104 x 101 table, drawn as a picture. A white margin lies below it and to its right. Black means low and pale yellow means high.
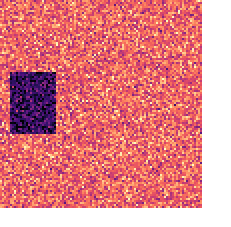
Odd patch: lower, in the middle left. Ninth with the lowest average: middle left. Stripes: none. Histogram: skewed, a long tail of low values.
